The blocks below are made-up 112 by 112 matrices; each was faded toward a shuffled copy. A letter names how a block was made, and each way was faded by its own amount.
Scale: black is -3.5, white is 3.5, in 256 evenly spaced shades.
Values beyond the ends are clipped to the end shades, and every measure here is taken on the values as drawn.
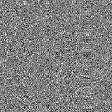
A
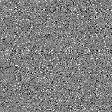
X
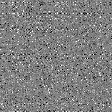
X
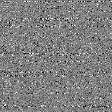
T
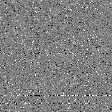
X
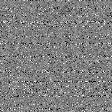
T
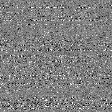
T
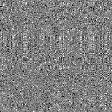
A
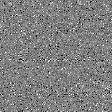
X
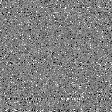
X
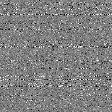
T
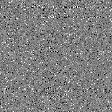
X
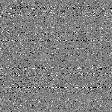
T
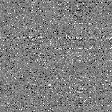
X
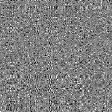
A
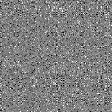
A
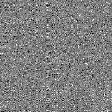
A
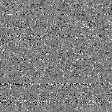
T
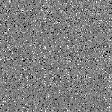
X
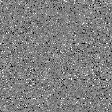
X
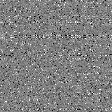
X
